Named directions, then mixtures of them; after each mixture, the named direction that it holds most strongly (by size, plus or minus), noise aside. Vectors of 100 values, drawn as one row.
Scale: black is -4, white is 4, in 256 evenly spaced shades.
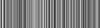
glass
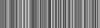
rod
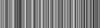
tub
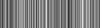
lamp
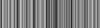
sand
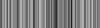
sand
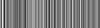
glass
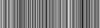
lamp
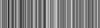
sand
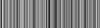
sand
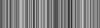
lamp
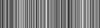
lamp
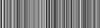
glass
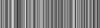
tub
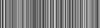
glass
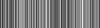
lamp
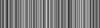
lamp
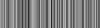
rod
